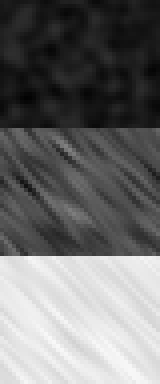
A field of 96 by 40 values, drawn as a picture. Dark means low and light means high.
It is made of 3 by 1 panels. Panel 1,1: very low, blotchy, faint in contrast. Panel 2,1: low, slanting down to the right. Panel 3,1: very high, slanting down to the right, faint in contrast.
